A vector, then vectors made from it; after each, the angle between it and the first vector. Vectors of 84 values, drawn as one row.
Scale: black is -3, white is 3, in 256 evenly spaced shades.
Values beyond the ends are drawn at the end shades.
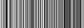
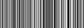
orthogonal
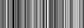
partly opposed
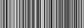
partly aligned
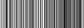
nearly parallel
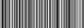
orthogonal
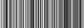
nearly parallel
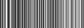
nearly opposite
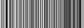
nearly parallel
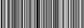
partly opposed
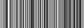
nearly parallel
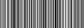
partly opposed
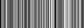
partly opposed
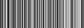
nearly opposite
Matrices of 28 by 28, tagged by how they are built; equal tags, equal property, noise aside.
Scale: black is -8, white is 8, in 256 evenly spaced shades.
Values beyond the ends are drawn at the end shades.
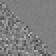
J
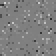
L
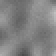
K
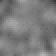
K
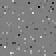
L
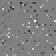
L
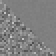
J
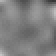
K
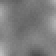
K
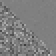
J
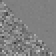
J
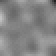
K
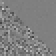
J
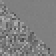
J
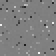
L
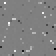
L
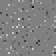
L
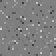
L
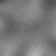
K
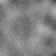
K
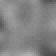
K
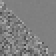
J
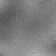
K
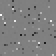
L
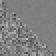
J
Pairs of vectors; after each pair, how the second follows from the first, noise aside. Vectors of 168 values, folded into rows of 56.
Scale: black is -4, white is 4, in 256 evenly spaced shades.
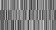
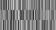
shuffled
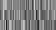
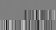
partly zeroed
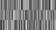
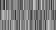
shuffled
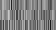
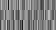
shuffled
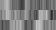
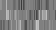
partly zeroed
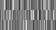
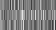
shuffled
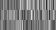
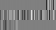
partly zeroed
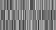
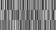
shuffled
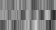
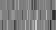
partly zeroed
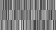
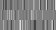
partly zeroed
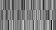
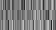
copied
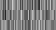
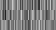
copied
